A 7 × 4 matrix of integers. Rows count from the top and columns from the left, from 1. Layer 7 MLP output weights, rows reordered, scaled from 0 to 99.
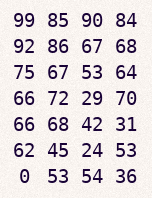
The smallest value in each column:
0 45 24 31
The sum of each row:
358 313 259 237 207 184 143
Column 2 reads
85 86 67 72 68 45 53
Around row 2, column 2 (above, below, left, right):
85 67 92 67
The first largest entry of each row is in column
1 1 1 2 2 1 3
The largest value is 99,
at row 1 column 1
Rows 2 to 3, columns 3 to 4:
67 68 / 53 64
